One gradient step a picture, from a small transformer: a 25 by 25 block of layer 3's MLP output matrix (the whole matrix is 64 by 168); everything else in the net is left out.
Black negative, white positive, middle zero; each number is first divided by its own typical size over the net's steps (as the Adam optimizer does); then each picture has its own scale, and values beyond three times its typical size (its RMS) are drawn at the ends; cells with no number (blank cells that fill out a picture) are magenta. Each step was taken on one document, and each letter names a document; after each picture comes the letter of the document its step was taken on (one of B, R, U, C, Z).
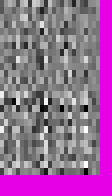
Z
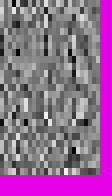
Z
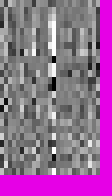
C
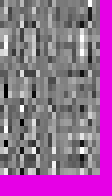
C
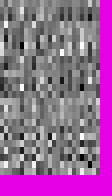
C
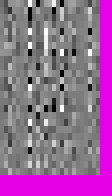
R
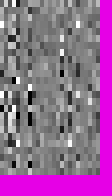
R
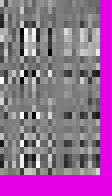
C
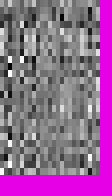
C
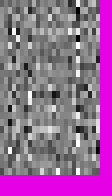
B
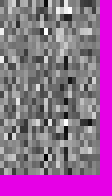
Z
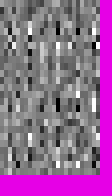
B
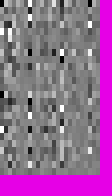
R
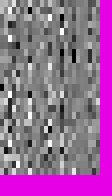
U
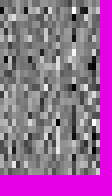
B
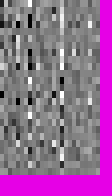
R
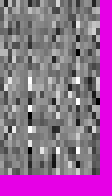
B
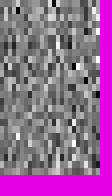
B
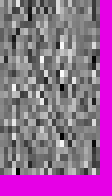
Z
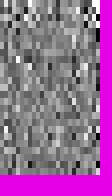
B
